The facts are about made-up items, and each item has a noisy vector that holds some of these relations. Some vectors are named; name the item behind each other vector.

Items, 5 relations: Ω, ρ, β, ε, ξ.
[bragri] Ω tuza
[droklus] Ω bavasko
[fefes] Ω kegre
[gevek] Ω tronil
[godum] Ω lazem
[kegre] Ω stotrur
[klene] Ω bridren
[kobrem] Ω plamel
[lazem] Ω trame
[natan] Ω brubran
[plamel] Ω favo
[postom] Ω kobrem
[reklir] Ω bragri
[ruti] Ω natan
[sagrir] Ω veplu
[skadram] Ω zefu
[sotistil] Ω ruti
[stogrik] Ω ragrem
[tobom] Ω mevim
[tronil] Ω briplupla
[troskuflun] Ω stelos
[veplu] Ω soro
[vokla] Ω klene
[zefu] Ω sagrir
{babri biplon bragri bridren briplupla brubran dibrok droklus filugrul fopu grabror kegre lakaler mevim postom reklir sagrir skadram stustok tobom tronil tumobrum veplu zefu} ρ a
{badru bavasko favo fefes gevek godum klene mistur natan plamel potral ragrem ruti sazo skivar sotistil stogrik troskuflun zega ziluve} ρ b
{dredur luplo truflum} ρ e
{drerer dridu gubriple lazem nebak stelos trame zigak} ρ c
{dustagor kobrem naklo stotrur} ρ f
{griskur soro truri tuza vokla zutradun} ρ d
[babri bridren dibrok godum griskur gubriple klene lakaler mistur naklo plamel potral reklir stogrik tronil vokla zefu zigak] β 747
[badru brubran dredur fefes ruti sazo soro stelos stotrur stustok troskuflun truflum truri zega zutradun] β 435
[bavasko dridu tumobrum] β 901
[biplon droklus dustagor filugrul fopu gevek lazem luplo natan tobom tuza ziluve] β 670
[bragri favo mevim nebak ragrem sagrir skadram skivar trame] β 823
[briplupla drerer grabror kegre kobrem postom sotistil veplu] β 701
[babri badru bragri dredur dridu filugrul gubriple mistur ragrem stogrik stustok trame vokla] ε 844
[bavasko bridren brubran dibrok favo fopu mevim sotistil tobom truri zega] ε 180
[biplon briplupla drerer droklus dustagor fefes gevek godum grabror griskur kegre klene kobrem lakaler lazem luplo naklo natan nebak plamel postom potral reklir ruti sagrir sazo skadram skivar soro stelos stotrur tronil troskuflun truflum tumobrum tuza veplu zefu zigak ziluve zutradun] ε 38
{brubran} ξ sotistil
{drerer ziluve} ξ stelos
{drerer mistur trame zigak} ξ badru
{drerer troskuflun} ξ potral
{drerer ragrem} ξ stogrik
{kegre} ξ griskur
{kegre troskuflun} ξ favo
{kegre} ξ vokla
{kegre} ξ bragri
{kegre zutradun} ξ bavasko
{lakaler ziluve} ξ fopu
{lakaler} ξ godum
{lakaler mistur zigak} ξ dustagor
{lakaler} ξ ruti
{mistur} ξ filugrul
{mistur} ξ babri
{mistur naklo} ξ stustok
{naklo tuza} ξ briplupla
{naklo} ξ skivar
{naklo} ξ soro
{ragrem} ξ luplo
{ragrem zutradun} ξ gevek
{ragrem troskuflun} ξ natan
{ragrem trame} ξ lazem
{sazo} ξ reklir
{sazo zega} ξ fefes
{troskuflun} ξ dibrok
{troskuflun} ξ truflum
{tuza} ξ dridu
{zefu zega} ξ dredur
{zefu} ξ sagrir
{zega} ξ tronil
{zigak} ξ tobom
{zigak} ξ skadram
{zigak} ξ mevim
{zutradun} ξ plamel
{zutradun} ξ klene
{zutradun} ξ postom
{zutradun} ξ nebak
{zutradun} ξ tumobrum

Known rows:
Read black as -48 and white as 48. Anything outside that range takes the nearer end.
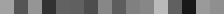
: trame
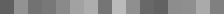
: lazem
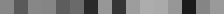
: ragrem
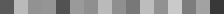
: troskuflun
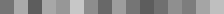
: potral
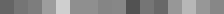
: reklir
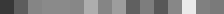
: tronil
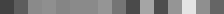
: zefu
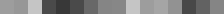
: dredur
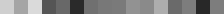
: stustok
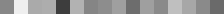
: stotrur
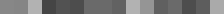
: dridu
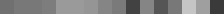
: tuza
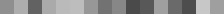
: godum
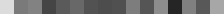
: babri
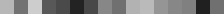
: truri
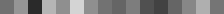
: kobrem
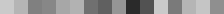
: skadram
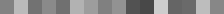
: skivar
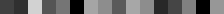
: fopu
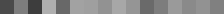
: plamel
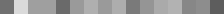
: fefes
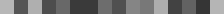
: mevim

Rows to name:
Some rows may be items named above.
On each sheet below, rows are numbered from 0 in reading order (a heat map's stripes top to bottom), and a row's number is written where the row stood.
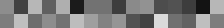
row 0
tobom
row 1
skivar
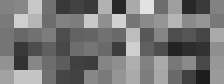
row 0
zega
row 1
stelos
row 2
stogrik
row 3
sotistil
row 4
bragri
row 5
badru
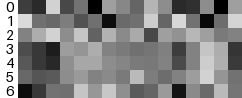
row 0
fopu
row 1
favo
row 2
soro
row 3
kegre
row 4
kegre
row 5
griskur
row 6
drerer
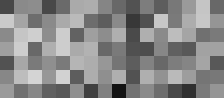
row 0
zigak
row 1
skadram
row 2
soro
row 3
dustagor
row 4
ziluve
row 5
soro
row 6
mistur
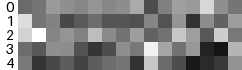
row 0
sagrir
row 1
babri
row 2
ruti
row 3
bavasko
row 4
sotistil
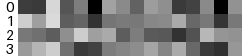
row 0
fopu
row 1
stustok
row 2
briplupla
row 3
badru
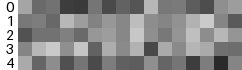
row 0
gubriple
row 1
tumobrum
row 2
nebak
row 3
soro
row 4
filugrul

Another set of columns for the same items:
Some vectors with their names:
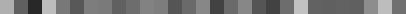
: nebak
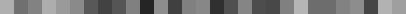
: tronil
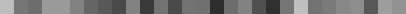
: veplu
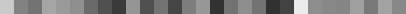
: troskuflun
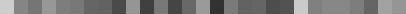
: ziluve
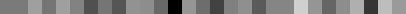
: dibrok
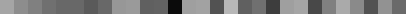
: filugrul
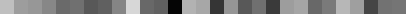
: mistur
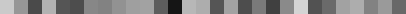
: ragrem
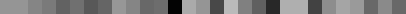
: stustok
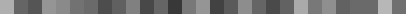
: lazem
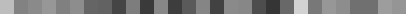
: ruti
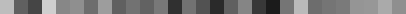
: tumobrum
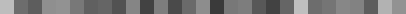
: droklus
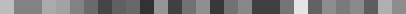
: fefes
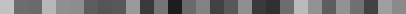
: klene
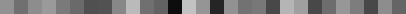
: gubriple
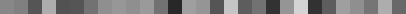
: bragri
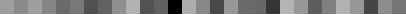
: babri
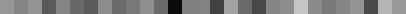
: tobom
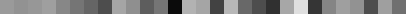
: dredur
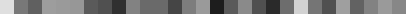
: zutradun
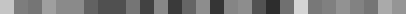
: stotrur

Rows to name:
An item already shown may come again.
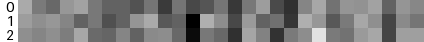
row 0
briplupla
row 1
babri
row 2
sotistil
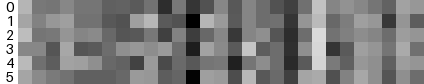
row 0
dustagor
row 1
stogrik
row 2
stotrur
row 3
bragri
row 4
kegre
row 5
filugrul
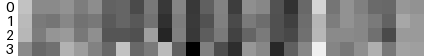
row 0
ruti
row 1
dustagor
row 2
godum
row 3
bavasko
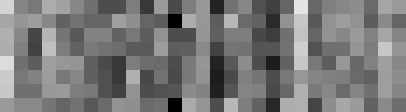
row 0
sazo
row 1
badru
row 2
skivar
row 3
sagrir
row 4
zutradun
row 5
zigak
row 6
drerer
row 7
stustok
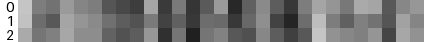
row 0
naklo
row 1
postom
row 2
potral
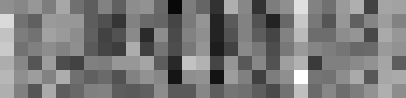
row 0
sotistil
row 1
zutradun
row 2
zefu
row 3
zigak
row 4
trame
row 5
zega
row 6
skadram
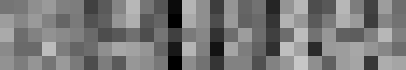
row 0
vokla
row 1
babri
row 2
stelos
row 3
dridu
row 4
bridren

